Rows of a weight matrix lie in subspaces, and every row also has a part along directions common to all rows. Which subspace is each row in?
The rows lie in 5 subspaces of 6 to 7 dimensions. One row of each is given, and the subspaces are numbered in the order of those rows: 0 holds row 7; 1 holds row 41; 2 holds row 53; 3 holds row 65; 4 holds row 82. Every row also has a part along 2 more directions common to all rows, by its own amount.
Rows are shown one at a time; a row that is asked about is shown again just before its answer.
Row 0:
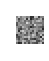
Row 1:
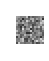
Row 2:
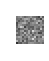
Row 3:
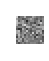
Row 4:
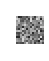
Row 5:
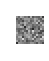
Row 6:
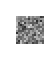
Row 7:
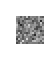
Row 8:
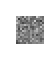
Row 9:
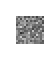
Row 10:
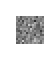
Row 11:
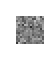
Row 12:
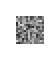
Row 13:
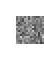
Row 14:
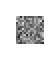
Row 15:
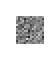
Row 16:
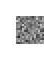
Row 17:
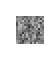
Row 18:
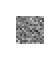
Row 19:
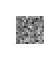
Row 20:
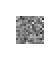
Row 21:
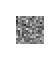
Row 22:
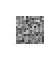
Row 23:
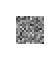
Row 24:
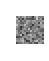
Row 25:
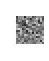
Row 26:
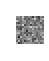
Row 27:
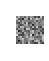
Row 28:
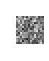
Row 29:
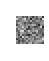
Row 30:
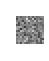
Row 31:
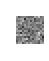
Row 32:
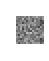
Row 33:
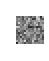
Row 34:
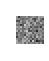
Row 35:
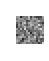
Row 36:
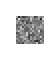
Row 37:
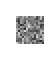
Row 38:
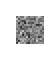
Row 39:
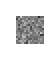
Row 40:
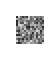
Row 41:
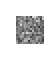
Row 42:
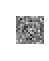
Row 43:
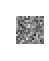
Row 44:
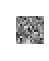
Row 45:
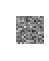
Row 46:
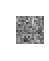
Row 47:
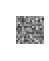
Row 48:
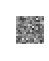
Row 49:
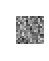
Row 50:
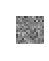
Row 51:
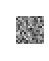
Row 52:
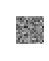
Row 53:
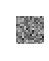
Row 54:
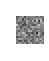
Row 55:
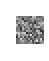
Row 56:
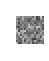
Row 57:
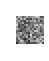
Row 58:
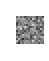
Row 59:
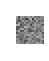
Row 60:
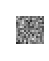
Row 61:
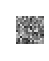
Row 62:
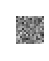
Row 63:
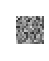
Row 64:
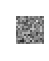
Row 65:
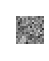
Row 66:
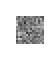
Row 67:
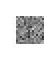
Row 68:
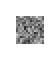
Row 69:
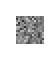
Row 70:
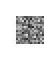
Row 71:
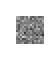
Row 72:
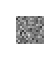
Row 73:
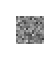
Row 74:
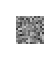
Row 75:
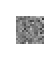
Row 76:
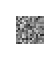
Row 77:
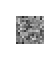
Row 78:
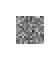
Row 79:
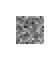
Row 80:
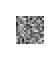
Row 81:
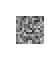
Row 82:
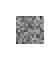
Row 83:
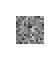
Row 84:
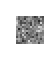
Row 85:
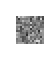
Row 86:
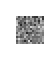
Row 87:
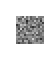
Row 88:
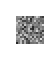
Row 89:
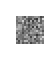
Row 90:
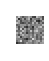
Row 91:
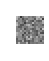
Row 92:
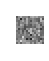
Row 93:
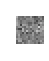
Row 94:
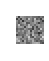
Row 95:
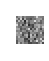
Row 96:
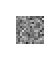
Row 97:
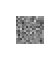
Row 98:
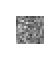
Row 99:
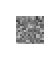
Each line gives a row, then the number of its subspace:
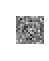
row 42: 3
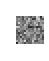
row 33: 4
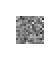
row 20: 3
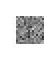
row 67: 2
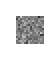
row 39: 3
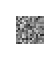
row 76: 3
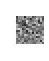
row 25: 1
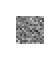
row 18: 0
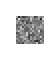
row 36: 4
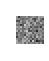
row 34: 4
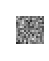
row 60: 2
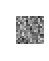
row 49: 3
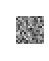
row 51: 3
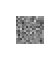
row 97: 1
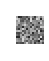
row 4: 4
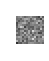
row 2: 2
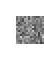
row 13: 2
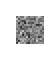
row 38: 3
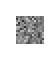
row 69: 2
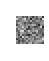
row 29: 3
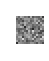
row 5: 2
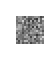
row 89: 0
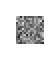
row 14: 4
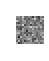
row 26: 4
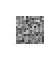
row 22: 1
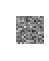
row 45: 2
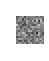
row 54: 1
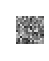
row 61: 3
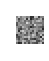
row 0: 4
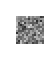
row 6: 0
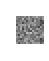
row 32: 1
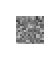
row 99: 4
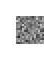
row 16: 4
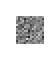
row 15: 2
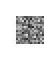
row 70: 0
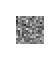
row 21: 1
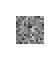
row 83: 2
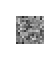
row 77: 4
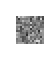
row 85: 4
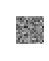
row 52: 0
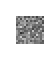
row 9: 2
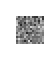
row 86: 1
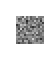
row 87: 1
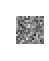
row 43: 0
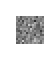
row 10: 0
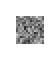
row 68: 3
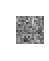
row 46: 0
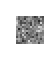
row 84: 1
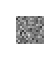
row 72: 3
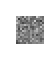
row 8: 1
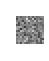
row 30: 2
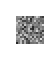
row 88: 2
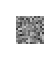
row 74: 2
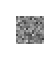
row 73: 2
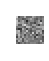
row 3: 1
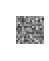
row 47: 0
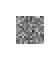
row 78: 2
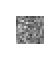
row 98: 0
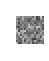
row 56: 4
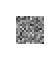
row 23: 3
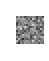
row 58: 0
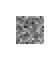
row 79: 0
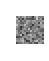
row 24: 4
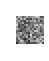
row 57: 0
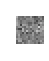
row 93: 1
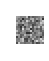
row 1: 1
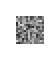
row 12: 4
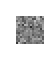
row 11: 4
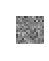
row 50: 1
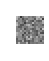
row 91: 3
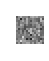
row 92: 3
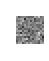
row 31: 2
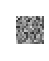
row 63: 4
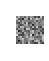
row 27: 2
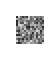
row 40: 1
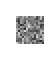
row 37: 4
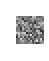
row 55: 1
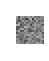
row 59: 2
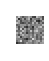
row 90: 1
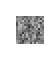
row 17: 0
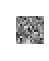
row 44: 3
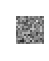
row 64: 1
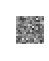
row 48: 0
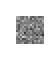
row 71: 3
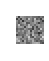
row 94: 2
